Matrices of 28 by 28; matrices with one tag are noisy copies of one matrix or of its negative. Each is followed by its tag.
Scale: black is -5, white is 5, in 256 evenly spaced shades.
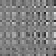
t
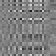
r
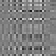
r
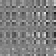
t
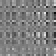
t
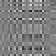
r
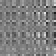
t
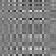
r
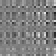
t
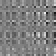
t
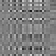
r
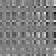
t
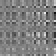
t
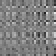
t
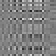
r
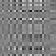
r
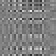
r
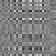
r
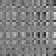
t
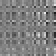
t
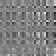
t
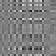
r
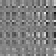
t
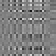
r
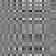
r
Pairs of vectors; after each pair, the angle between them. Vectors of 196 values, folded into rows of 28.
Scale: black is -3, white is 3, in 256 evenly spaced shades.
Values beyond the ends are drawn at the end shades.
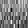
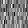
orthogonal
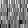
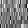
partly aligned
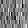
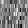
orthogonal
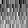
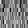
partly aligned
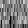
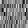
orthogonal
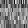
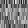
nearly parallel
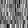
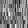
nearly parallel
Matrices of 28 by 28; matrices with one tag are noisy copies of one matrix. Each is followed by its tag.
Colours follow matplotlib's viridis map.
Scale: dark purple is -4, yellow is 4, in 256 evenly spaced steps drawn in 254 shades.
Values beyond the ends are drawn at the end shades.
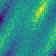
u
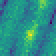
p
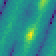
p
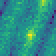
p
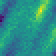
u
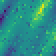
u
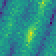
p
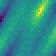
u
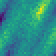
u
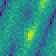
p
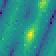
p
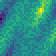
u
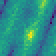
p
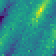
u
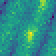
p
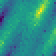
u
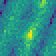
p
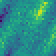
u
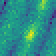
p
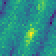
p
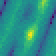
p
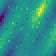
u
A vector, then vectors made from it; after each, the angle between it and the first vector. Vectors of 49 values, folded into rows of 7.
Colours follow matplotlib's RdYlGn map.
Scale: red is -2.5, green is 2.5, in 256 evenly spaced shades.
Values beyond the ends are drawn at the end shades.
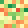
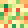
partly aligned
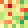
partly opposed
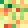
nearly parallel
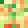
nearly parallel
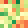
orthogonal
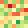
nearly opposite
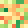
partly opposed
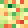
nearly parallel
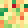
partly opposed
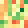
partly aligned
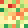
nearly opposite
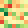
partly opposed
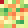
nearly opposite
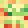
partly aligned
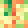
orthogonal
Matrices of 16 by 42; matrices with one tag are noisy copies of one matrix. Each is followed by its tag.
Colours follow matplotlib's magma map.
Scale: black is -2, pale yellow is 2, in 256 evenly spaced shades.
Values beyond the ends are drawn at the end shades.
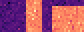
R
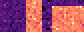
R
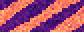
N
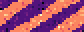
N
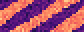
N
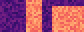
R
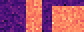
R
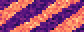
N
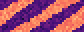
N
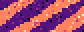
N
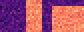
R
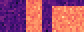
R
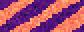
N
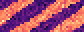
N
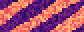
N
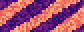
N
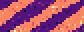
N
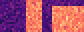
R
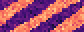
N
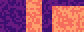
R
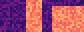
R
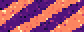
N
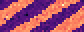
N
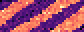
N
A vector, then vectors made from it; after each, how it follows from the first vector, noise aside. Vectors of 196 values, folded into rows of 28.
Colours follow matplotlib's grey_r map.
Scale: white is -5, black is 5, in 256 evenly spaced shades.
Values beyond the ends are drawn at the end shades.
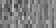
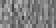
negated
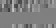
partly zeroed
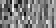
scaled up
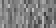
reversed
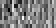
scaled up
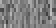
wrapped around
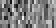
scaled up
